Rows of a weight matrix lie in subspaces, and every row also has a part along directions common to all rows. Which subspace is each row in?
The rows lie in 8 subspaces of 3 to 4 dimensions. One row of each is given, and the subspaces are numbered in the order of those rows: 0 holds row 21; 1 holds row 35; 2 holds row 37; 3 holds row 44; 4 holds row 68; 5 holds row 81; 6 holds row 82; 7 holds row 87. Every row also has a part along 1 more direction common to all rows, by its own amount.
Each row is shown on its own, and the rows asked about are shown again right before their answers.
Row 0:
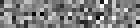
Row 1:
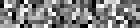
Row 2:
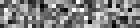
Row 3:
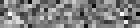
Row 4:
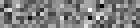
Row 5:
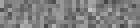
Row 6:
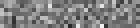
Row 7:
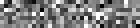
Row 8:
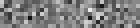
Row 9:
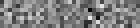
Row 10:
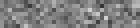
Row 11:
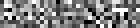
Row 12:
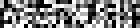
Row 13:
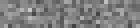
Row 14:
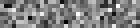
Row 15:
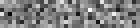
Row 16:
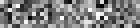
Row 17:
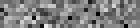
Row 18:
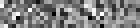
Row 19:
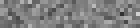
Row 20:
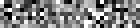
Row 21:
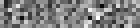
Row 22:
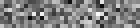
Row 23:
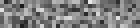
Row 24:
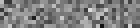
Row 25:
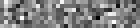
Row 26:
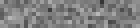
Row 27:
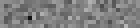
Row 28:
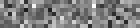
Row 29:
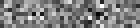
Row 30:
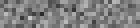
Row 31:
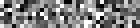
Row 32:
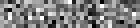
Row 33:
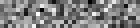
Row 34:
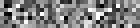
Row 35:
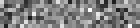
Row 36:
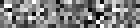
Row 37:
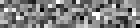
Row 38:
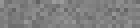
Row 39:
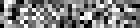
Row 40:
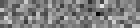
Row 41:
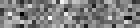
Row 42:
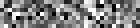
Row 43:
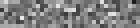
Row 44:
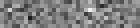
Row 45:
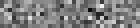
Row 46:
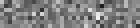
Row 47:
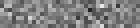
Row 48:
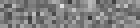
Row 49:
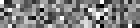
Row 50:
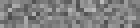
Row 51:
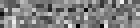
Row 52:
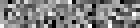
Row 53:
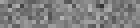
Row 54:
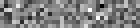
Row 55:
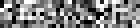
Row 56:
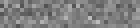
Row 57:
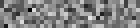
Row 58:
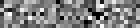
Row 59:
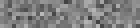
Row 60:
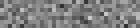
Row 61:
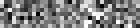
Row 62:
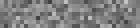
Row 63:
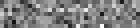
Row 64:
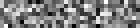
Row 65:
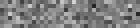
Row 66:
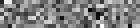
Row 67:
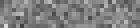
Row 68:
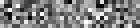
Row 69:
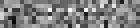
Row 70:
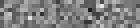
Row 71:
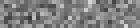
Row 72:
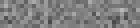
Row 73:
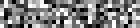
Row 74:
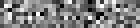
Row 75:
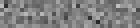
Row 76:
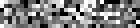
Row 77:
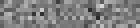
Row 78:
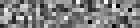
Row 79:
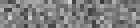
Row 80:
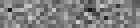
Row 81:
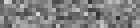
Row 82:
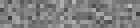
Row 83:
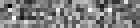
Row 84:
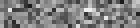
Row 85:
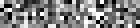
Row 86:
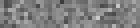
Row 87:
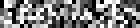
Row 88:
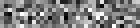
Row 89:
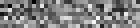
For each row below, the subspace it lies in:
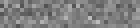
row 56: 4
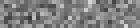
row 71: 5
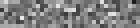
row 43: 0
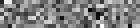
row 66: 5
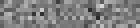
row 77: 2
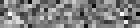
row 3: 6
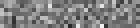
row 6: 3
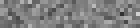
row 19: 6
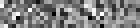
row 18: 1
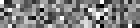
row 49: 5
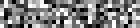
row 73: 2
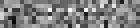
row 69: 3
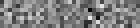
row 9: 0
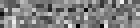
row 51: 3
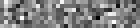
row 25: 0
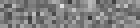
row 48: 5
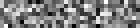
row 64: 1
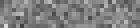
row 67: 1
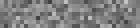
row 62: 1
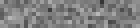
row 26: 3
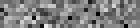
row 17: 5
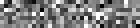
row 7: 2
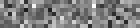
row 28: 7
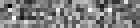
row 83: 6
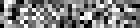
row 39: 7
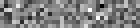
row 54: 1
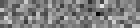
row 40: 4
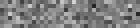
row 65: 6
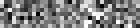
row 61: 0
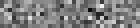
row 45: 6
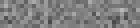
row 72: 4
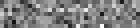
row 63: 3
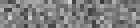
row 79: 7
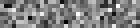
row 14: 0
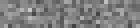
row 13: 1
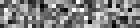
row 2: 2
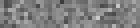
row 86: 0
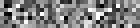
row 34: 0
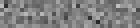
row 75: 4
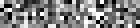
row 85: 7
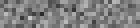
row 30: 0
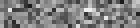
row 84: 3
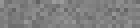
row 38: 6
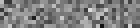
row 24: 5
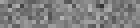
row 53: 4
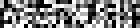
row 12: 2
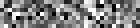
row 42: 1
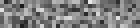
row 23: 5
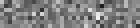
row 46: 2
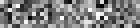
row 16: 4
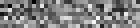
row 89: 4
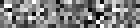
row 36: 4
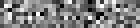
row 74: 5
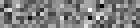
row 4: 1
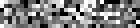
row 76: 0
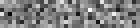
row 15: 0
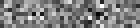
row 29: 7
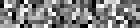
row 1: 7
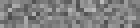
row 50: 3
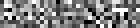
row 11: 4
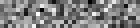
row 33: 5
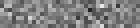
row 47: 3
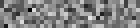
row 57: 1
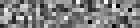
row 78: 2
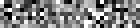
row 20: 4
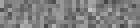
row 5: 7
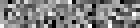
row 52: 7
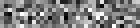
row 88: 6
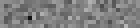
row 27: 5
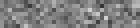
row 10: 3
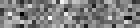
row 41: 6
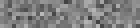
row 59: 1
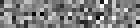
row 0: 3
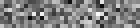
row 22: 7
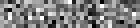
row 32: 7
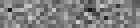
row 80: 3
